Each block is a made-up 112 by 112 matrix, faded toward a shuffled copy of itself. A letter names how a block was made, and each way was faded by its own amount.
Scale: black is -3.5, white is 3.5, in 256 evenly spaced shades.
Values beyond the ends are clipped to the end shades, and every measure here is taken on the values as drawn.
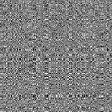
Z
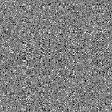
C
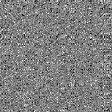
C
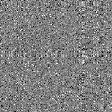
C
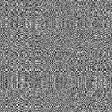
Z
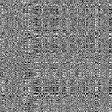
Z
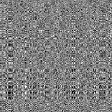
Z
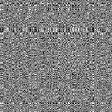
Z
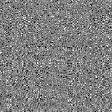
C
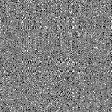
C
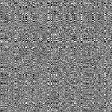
Z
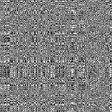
Z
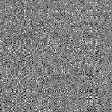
C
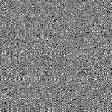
C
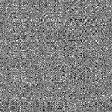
C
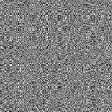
Z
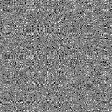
C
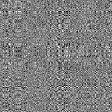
Z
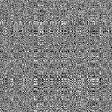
Z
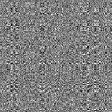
Z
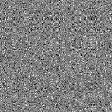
C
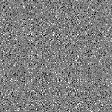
C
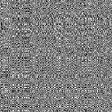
Z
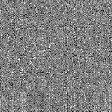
C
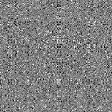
C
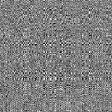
Z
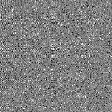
C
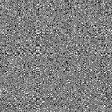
C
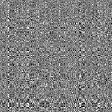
Z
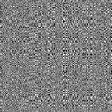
Z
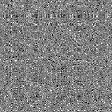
C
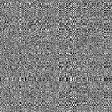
Z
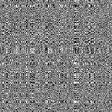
Z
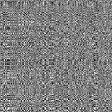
Z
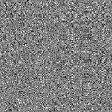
C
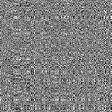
Z
